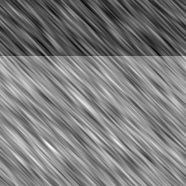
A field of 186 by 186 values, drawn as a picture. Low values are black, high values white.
Overall the values sit about 50% of the way up the scale. The grain runs diagonally down to the right. The bottom part is higher, past a seam about 30% of the way down.
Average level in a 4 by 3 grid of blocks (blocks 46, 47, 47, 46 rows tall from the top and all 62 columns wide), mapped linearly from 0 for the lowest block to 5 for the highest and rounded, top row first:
000 | 444 | 555 | 545
